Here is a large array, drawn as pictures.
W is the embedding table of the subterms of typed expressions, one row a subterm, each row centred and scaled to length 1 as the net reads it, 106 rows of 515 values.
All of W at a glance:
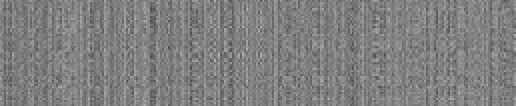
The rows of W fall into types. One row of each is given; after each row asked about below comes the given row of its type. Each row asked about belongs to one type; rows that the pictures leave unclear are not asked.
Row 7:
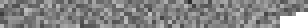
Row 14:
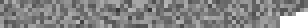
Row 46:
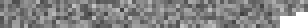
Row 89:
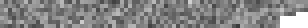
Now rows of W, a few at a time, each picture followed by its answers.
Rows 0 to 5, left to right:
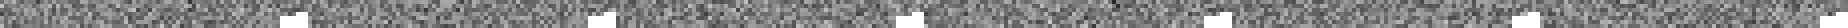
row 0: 14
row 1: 14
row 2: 46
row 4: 7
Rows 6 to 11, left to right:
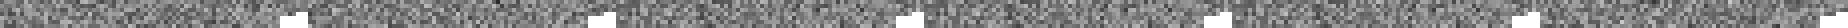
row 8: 7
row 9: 7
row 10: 7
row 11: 89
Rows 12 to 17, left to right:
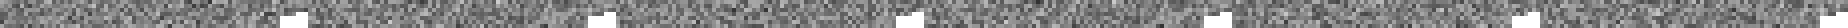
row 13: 89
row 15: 89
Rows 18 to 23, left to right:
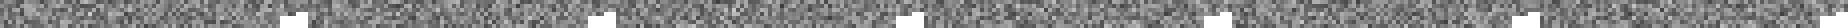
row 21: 46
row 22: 89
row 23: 46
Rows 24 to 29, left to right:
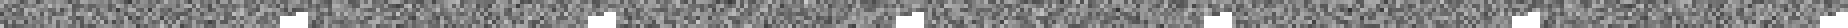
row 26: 89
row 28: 14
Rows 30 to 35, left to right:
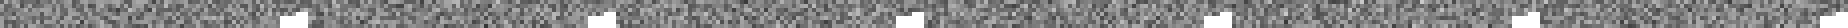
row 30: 14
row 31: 14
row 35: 7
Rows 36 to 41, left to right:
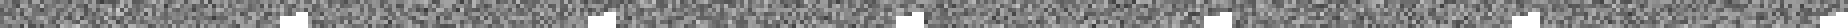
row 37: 14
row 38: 46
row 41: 7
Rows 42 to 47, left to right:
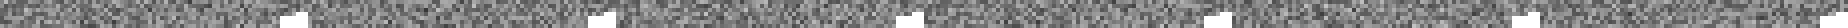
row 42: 7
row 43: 14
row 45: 7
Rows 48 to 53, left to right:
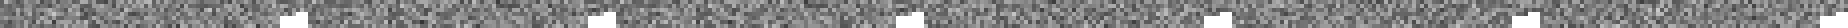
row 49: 14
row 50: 14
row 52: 89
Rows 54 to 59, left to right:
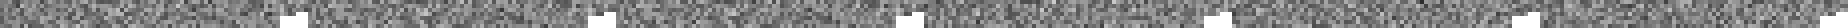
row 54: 46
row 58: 7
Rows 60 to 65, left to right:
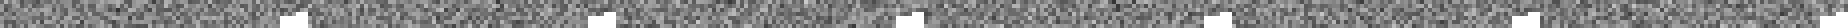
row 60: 14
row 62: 89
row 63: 7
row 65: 46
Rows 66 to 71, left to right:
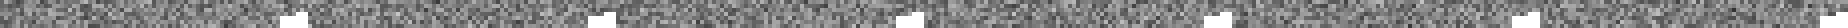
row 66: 46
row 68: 7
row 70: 14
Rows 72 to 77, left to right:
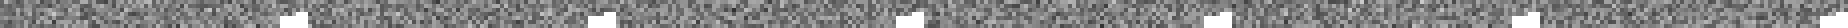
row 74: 14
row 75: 14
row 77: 7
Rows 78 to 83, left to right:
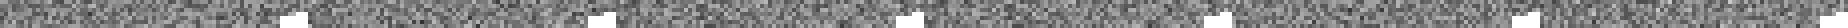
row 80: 46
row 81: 46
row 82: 14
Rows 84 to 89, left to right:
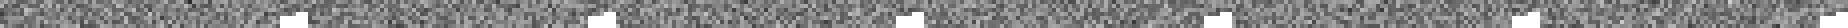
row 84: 7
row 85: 7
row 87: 89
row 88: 14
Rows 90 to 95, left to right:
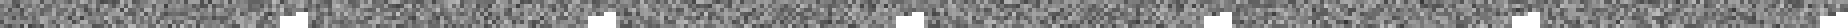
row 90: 89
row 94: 14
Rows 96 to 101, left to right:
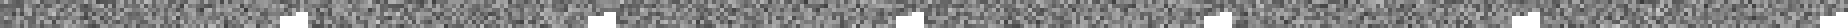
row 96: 7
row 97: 89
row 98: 7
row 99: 7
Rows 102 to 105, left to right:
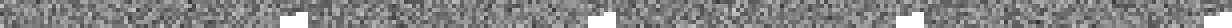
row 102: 14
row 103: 7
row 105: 14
